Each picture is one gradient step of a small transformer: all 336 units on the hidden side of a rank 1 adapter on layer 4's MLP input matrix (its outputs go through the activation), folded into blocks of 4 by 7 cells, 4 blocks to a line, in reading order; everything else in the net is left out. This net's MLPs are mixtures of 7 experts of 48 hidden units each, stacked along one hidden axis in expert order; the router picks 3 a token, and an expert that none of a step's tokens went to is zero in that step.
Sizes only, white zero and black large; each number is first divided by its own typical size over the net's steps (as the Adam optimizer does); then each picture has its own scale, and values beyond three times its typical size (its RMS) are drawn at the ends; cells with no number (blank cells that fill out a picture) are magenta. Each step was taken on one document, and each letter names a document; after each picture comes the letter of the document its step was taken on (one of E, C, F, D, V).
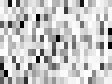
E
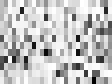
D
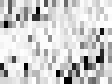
E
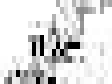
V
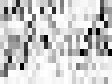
D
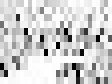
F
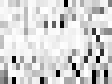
E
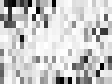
E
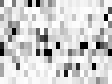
F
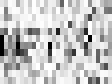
D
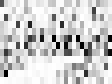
F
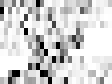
V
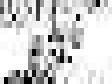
V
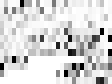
F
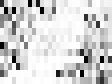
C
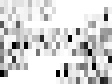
C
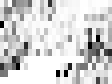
C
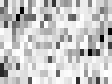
C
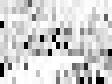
F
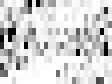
C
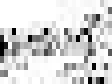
F
